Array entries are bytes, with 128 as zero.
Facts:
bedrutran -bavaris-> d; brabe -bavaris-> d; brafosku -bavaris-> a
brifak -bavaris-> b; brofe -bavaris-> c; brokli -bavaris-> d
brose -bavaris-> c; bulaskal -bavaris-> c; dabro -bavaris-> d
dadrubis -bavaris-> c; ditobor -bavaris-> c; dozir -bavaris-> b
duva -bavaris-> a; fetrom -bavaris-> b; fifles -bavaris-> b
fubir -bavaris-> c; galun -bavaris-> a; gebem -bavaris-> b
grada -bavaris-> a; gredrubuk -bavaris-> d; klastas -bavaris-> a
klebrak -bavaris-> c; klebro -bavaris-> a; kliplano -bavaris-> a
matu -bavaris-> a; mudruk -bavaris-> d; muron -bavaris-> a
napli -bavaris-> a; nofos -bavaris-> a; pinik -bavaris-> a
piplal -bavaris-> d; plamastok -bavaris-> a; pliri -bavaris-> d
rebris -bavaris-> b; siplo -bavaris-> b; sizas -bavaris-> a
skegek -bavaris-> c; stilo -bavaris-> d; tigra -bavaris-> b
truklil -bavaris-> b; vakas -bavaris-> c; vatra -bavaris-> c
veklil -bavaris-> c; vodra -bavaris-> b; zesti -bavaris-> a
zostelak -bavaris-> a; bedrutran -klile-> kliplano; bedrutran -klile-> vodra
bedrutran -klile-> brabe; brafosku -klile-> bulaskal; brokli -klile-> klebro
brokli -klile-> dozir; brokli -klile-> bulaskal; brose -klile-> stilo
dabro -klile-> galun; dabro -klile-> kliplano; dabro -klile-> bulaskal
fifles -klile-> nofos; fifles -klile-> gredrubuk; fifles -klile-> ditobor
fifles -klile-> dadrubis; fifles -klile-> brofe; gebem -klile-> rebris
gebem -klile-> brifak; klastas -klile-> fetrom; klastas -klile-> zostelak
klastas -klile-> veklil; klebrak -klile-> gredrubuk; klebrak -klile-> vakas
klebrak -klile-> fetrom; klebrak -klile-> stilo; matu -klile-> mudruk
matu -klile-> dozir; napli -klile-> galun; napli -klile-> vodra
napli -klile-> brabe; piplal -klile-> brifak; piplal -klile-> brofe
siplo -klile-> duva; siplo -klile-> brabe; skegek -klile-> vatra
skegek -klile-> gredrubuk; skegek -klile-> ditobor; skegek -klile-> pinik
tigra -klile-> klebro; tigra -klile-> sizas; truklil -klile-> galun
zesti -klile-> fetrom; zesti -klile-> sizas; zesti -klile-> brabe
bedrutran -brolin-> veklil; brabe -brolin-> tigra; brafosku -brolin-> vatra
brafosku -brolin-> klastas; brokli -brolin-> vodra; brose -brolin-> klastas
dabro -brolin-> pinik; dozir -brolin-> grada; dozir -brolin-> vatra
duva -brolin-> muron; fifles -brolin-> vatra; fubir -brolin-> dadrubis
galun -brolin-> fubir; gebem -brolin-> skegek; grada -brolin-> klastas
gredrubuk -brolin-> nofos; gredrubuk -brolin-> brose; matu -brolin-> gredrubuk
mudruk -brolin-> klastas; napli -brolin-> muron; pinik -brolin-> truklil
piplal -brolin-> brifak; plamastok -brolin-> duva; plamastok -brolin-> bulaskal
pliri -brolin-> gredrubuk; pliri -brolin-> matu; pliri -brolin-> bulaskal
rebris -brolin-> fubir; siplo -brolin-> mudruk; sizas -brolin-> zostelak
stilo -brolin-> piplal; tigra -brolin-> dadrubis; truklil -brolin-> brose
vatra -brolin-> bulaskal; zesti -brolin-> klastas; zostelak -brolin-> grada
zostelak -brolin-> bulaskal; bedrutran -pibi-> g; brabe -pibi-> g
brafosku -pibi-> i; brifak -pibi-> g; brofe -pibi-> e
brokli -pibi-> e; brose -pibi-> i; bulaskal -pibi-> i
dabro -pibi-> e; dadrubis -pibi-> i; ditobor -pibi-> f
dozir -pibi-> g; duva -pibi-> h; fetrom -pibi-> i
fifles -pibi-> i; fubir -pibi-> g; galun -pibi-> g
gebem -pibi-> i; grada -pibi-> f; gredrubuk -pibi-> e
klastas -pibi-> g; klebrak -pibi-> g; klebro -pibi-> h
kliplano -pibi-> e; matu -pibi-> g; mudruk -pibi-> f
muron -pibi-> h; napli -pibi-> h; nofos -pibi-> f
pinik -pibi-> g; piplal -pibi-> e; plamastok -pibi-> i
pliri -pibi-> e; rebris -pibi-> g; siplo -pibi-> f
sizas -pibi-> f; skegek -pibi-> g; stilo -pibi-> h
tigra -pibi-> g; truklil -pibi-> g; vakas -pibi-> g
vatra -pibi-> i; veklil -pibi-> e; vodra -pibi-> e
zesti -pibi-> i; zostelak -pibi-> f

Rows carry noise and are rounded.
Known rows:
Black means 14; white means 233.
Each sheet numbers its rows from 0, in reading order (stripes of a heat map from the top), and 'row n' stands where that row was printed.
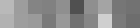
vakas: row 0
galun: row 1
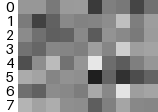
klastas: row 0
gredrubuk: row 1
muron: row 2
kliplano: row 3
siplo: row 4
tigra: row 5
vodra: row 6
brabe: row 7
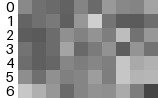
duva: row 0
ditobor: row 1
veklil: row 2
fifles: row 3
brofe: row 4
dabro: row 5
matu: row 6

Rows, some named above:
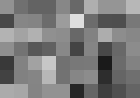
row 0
stilo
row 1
zostelak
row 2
brabe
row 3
klebro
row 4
zesti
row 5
fetrom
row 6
tigra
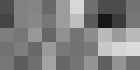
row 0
zostelak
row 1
sizas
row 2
napli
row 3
piplal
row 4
fifles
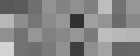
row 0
veklil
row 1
klebrak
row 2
dabro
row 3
skegek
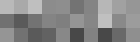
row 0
bedrutran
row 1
pliri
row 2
klebro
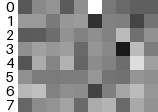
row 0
mudruk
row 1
klastas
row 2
veklil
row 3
brafosku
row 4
gebem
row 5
brokli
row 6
brifak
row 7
brose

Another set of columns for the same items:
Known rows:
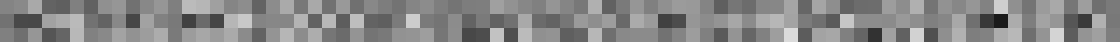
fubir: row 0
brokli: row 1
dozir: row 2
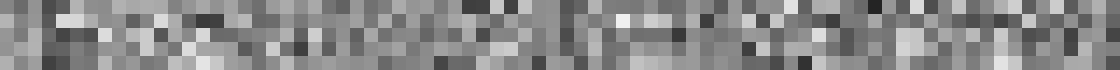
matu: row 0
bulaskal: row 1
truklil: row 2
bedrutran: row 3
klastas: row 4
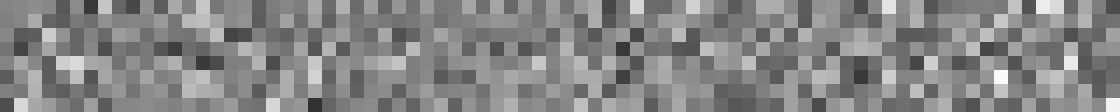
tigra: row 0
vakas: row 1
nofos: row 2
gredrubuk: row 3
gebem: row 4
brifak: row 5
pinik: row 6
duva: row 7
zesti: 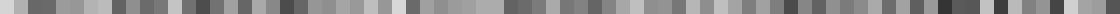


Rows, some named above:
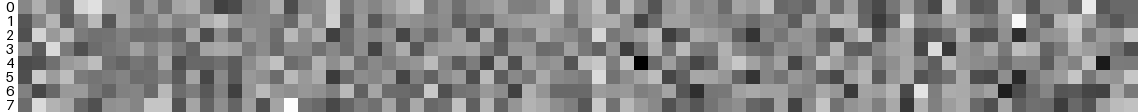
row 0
gebem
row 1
brifak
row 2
klebro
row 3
skegek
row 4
piplal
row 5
klebro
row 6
dabro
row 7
napli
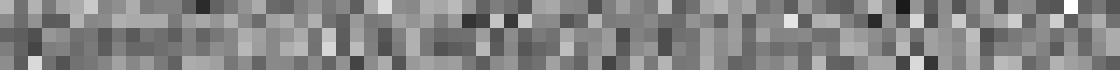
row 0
fifles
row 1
matu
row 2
pliri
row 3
veklil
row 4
skegek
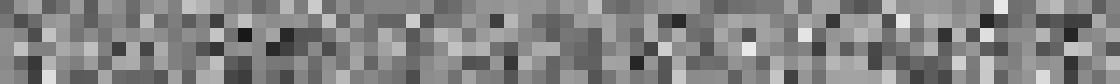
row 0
rebris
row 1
dabro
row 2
siplo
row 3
brose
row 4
mudruk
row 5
sizas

